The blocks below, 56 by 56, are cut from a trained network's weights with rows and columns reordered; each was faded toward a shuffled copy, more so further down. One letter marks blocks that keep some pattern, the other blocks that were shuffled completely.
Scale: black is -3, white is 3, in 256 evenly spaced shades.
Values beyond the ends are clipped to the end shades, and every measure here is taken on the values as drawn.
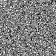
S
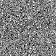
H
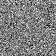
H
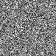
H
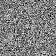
S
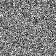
S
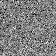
S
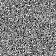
S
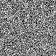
S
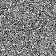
S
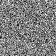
S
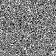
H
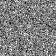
H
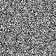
H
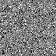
H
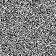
S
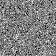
S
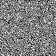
S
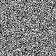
H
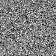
H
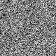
S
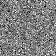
H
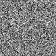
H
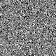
S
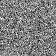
S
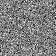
H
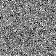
S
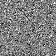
S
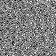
S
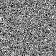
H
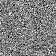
S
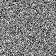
S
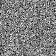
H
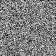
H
